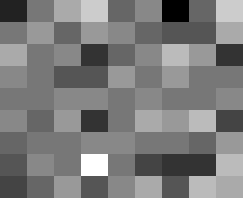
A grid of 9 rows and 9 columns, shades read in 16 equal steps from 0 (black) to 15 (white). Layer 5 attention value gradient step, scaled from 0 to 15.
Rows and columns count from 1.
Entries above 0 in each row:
8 9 9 9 9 9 9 9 9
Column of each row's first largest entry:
4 9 7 5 3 8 9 4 8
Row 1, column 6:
8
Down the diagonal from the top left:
2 9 8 5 7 10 7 3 10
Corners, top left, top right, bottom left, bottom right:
2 12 4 10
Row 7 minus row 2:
-1 -2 1 -1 0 1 2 1 -1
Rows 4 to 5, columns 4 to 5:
5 9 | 8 7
